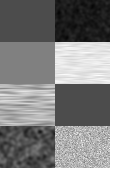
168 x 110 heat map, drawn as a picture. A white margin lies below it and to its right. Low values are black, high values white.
The table splits into 4 rows of 2 panels. Panel 1,1: low, flat. Panel 1,2: very low, blotchy, faint in contrast. Panel 2,1: middling, flat. Panel 2,2: very high, streaked across, faint in contrast. Panel 3,1: high, streaked across. Panel 3,2: low, flat. Panel 4,1: low, blotchy. Panel 4,2: high, fine-grained.
